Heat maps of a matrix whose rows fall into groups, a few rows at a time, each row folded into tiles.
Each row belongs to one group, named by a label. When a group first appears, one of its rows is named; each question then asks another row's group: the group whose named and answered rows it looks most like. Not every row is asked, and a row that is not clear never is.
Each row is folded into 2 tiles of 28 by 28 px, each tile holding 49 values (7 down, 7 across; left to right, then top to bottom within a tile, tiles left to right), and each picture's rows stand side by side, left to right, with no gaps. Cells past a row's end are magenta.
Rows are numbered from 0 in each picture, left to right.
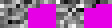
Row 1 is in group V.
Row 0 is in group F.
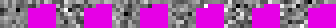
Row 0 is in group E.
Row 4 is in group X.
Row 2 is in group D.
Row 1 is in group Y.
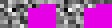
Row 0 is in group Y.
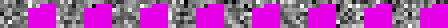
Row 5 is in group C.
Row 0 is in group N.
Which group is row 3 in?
D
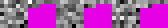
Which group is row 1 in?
E
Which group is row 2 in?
V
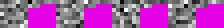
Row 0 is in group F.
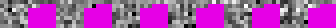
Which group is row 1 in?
D
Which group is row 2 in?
X
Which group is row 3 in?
X
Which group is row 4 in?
C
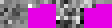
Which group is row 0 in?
N
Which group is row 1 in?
V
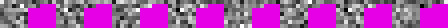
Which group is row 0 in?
C
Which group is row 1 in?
Y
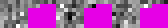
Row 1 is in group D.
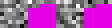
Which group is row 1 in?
C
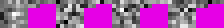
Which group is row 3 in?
V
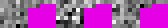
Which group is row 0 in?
X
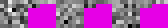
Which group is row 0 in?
Y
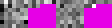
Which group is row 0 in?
E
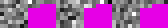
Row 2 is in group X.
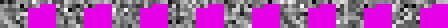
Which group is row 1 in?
Y
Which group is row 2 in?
X
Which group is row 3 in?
E
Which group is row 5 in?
C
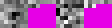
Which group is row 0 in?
D
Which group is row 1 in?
N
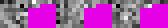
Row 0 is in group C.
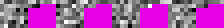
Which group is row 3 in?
V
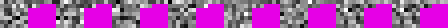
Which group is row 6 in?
Y
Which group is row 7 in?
Y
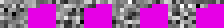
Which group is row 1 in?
V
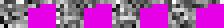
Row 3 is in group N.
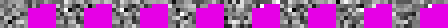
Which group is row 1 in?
Y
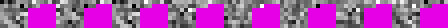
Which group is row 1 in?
E
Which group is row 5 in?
D
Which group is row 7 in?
C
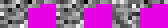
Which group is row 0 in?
F
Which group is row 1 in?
F
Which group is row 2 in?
C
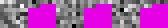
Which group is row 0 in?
C
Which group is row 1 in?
X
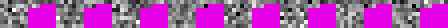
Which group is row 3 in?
D
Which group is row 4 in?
N
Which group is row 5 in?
F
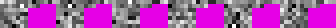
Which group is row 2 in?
X
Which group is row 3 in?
F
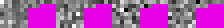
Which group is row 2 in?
Y
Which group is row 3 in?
F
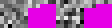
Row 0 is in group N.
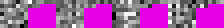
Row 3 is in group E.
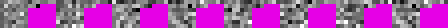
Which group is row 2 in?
V
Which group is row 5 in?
F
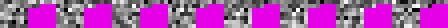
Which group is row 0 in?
V
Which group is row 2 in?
C
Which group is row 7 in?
V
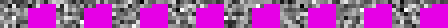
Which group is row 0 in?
N
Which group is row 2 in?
F
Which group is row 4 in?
V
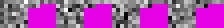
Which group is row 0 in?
E
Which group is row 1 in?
Y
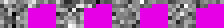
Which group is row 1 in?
V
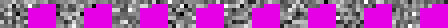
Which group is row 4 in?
F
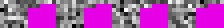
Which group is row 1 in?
X
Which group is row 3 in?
C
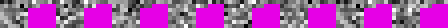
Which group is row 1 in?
N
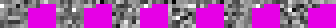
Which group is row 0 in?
F
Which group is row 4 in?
V
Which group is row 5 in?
Y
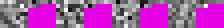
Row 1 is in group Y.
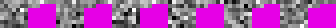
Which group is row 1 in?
X
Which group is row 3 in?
N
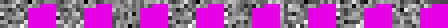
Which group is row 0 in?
F
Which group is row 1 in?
F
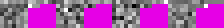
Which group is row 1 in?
Y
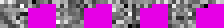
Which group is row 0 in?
C
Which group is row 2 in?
X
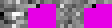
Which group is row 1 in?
D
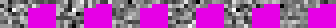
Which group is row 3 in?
F
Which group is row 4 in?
Y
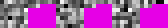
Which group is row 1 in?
N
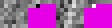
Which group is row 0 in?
D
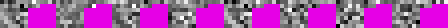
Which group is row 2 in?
C
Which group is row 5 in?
Y
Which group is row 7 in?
E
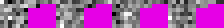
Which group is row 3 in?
D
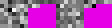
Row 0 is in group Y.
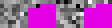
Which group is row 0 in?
D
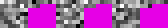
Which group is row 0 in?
C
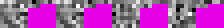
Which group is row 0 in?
C
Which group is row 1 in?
C
